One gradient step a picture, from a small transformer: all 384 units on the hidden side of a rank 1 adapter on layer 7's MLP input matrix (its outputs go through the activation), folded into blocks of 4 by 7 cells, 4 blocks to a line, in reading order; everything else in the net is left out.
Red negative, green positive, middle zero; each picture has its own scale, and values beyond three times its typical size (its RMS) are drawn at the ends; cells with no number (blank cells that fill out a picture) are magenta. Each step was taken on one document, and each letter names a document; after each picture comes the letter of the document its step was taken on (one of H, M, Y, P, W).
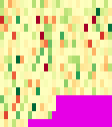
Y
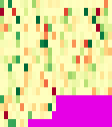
Y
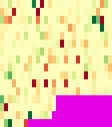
Y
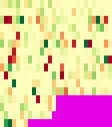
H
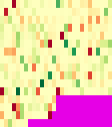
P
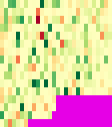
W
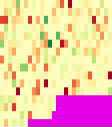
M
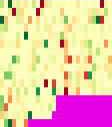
Y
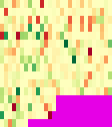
P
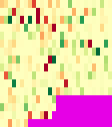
H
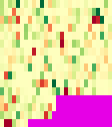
Y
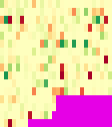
H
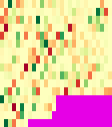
W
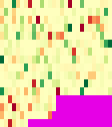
P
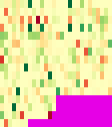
P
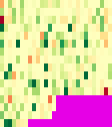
W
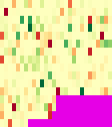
P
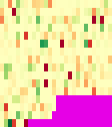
Y
